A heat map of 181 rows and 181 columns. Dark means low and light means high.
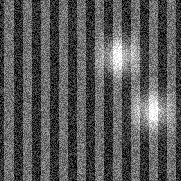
There are two bumps. Stripes running up and down repeat 10 times from left to right. The ninth with the highest average is the middle right.
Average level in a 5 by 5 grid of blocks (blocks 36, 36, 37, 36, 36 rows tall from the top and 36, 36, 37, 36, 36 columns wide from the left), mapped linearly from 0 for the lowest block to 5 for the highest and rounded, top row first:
0 0 0 0 0 | 0 0 1 5 0 | 0 0 0 2 2 | 0 0 0 1 3 | 0 0 0 0 0
